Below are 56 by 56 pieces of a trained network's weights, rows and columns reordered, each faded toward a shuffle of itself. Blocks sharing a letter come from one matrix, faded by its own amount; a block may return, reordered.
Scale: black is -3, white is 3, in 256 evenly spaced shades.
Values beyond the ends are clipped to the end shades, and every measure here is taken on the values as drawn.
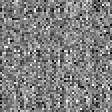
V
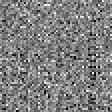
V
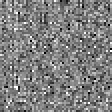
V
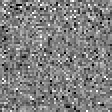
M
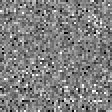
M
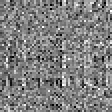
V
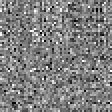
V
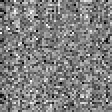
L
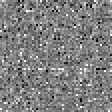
M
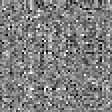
V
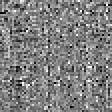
V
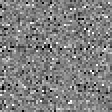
M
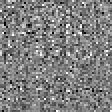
V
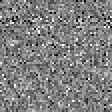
M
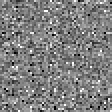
M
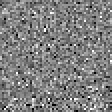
M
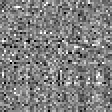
V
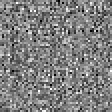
L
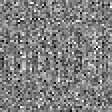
V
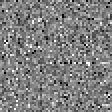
M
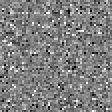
M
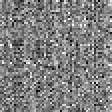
L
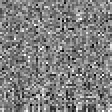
L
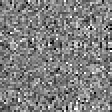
L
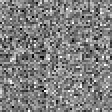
L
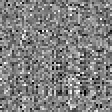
V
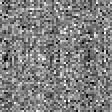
L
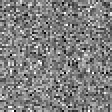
L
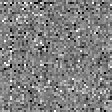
M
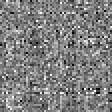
V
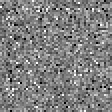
M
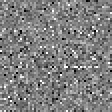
M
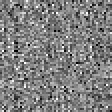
L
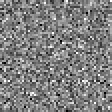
L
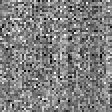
L
